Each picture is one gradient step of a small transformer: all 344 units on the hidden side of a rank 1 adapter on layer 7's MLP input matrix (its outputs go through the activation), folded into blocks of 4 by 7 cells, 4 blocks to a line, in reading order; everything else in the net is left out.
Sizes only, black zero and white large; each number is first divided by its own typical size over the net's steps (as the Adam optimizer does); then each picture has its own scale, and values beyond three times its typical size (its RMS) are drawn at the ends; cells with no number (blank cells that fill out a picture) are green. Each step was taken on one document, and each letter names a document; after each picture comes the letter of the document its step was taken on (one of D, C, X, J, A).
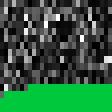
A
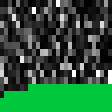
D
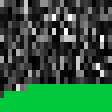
A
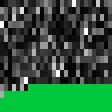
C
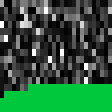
A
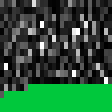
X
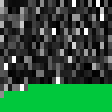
C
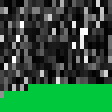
C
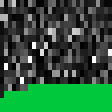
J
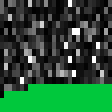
J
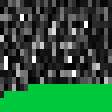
J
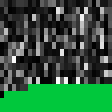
A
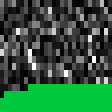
J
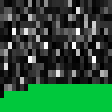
J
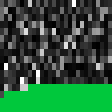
C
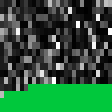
D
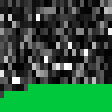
D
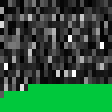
X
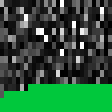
C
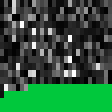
X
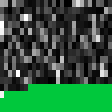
C
